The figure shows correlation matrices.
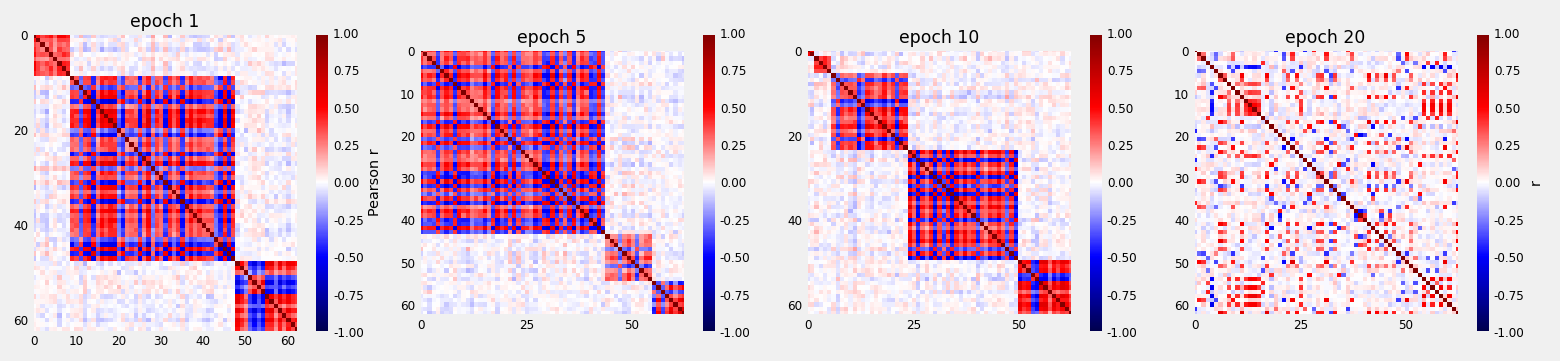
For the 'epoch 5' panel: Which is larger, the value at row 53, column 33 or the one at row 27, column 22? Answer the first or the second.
the second
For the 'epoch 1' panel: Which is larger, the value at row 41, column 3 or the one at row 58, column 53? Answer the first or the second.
the first
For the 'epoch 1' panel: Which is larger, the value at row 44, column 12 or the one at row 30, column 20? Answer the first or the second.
the second
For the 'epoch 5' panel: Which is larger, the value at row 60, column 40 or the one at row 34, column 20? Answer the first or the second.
the first
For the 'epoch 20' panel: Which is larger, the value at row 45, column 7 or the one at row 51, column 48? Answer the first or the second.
the first
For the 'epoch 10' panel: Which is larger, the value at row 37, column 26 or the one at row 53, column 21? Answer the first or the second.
the second
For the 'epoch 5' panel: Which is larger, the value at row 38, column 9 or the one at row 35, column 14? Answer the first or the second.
the first
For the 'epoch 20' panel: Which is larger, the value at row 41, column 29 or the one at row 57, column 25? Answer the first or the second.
the first
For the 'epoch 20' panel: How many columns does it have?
63
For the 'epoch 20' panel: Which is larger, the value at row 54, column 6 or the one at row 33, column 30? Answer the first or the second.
the second
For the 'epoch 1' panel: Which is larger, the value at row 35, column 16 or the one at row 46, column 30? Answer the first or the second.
the second
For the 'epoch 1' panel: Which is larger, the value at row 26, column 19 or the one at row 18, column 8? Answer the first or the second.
the first
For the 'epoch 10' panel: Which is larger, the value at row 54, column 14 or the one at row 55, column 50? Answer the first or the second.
the second
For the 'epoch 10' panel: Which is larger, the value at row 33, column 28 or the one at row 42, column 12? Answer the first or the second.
the first
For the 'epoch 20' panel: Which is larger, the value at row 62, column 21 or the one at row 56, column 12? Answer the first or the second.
the second
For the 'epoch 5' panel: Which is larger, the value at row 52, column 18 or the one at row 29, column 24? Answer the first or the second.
the first
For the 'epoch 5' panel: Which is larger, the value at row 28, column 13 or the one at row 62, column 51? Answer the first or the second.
the first
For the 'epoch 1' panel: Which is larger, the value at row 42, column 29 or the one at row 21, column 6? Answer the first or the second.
the first
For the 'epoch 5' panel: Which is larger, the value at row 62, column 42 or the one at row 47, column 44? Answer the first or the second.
the first
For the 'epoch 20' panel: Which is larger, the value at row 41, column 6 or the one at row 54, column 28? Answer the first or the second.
the first
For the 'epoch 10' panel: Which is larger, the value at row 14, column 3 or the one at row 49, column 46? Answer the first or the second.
the first
